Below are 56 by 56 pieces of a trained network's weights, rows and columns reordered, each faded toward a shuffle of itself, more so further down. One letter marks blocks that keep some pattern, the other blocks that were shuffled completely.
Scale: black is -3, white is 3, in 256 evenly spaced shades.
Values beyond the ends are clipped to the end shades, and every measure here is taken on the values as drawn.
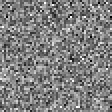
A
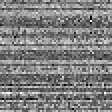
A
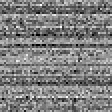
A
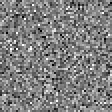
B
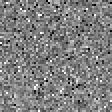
B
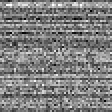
A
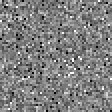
B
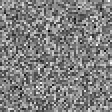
B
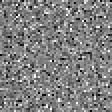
B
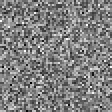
B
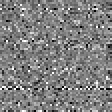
A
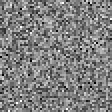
B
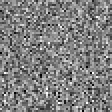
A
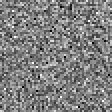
B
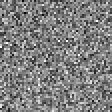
B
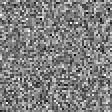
B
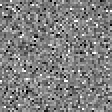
B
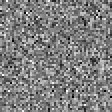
A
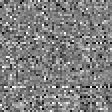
A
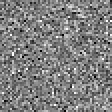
B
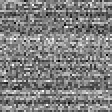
A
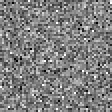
B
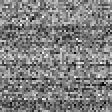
A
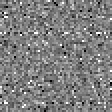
A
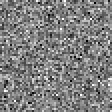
B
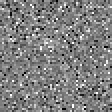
B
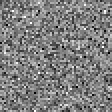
B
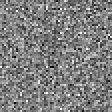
A
